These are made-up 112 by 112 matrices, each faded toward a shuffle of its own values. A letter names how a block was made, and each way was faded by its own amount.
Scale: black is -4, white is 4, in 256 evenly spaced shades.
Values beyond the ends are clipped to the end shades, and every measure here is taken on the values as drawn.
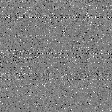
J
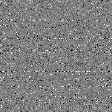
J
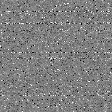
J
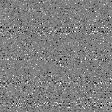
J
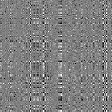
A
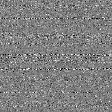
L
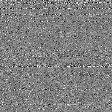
L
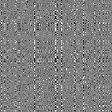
A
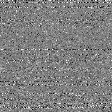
L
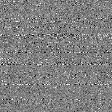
L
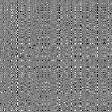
A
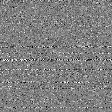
L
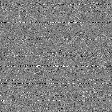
L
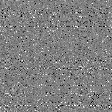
J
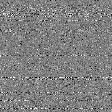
L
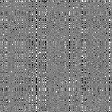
A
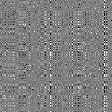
A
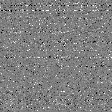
J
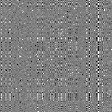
A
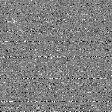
L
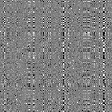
A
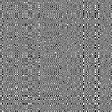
A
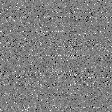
J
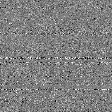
L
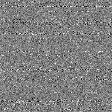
L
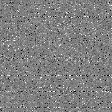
J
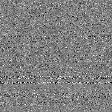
L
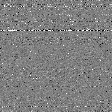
L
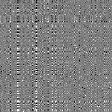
A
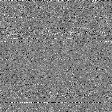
L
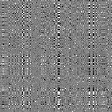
A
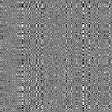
A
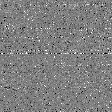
J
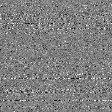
L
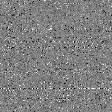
J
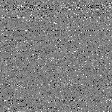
J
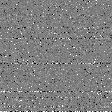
J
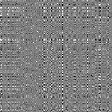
A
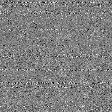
L
